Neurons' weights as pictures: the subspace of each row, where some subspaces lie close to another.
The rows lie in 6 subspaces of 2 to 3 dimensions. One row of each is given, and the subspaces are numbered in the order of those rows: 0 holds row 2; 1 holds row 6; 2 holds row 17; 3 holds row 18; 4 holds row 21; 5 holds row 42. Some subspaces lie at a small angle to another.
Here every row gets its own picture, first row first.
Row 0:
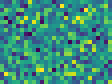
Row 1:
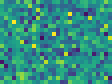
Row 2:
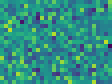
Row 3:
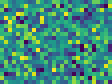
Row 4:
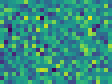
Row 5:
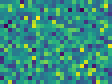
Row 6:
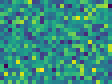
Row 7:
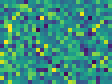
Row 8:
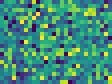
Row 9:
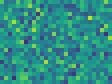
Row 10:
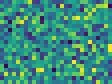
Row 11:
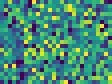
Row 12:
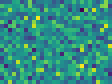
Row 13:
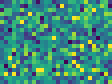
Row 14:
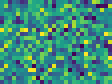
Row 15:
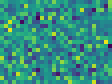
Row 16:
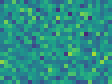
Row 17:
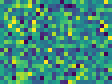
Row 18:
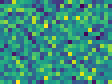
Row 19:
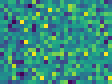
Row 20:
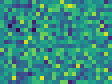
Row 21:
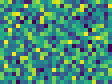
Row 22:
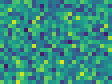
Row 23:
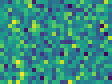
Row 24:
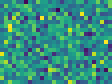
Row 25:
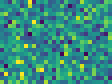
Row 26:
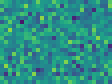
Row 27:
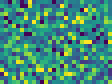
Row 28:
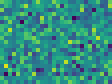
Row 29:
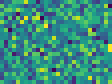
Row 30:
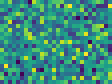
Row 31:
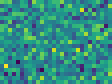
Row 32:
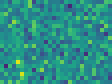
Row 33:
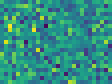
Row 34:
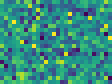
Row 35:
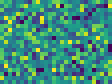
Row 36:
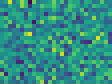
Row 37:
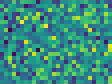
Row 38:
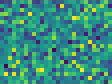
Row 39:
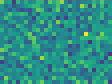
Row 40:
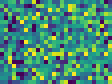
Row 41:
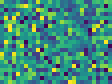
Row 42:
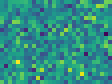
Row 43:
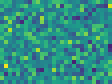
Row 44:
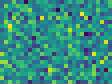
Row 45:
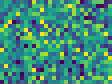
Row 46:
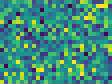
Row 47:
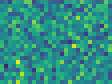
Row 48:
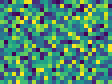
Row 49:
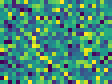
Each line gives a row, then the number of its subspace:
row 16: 3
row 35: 1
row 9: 2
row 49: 2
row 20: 2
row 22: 3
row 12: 0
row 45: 5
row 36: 5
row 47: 4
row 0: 5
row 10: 1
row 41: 2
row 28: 0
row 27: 5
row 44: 3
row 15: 0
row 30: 1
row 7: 2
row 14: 5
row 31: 0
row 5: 0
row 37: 4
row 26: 0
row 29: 3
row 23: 4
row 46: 5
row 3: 5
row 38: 0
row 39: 2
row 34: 3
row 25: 5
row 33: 2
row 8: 3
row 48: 4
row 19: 4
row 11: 1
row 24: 3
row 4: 2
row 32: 1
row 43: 1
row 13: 0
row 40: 4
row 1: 3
